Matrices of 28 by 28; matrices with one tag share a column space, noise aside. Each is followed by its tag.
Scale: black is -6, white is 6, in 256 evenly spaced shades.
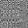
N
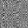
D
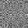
D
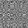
D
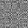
D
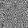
D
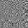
N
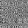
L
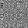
D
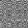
N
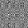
D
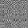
N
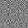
N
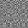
N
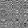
N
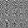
N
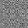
N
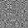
N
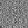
L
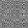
N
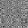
L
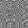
N
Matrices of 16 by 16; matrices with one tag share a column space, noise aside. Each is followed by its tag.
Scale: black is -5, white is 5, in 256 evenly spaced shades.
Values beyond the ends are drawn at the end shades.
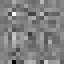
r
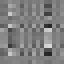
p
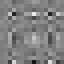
r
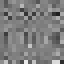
r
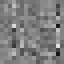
p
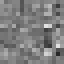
p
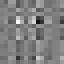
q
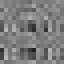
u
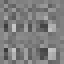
u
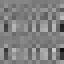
u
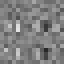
u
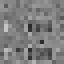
u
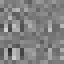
u
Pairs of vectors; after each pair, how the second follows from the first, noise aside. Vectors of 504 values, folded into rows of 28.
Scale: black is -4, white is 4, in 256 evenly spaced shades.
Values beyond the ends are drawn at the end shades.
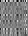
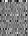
sign-scrambled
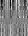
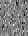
shuffled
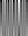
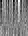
copied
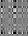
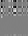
partly zeroed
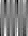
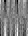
copied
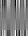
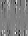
partly zeroed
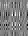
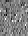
shuffled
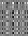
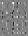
partly zeroed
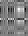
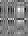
copied
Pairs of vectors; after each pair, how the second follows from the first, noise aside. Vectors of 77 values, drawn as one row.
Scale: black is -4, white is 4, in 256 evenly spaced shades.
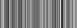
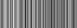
shuffled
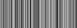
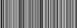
shuffled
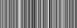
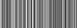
shuffled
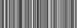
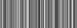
reversed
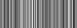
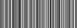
shuffled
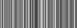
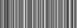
shuffled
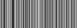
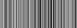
shuffled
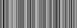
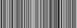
shuffled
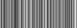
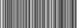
reversed
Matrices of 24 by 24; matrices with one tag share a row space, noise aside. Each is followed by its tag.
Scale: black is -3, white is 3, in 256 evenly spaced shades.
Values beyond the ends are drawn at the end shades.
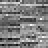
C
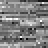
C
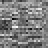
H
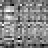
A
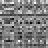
A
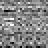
A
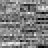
C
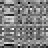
A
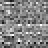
A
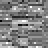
H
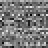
A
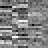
H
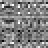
A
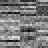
C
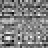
A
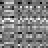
A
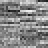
C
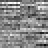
C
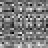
A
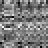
A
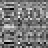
A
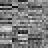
H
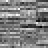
C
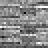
C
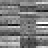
C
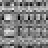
A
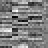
H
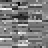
H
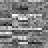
H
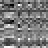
A
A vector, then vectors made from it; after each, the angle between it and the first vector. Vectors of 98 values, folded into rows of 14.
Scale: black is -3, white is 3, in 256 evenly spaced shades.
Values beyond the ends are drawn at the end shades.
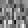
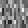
nearly opposite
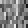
orthogonal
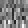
nearly parallel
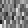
partly aligned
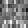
partly aligned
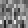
nearly opposite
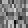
partly aligned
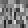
nearly opposite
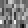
nearly opposite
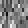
orthogonal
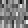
orthogonal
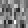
nearly opposite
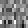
nearly opposite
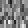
nearly parallel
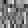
orthogonal
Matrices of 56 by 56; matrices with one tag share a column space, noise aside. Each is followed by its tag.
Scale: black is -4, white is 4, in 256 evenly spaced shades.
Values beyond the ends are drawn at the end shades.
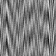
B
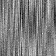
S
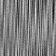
S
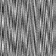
B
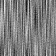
S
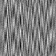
B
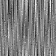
S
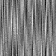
S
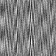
B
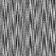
B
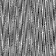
B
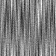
S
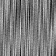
S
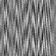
B
